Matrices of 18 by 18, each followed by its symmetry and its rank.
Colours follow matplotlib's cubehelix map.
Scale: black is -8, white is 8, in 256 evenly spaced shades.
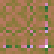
symmetric, rank two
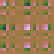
symmetric, rank one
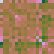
symmetric, rank three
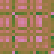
symmetric, rank two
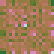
symmetric, rank three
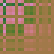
symmetric, rank one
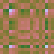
symmetric, rank two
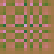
symmetric, rank one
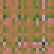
neither, rank two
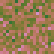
neither, full rank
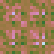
symmetric, rank three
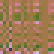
neither, rank two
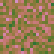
neither, full rank
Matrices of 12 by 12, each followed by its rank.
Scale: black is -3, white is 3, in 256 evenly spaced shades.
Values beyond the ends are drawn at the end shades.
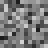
full rank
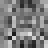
two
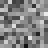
full rank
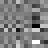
two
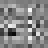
two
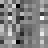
two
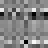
two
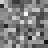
full rank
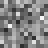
full rank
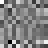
two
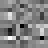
two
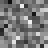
full rank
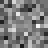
full rank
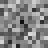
full rank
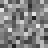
full rank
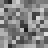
full rank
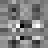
two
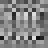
two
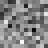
full rank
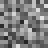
full rank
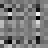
two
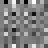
two
